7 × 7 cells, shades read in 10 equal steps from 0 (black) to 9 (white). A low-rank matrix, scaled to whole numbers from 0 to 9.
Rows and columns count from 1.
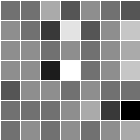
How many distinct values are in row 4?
5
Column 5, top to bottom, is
5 3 4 4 5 6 4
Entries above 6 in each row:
0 2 0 2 0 0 0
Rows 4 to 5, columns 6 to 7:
5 7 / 4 4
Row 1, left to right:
4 4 6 3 5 4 3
